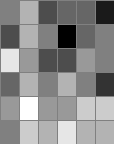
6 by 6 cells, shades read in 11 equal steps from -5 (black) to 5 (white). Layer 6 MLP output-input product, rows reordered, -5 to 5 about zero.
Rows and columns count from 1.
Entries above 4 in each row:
0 0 0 0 1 0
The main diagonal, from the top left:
0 2 -2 2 3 2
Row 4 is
-1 2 0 2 0 -3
